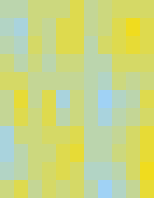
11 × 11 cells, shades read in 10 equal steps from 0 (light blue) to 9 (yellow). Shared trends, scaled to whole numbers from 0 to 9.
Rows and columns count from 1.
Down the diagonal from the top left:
3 1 6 3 4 5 3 3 5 6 8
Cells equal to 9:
2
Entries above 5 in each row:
4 5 7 3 2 3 3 5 4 5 4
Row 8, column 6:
7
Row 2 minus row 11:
-3 -6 1 -2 2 1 1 5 5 5 -1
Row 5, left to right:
6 6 4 4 4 4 3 2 5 4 5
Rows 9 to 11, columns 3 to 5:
5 5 7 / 5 6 7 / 4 6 5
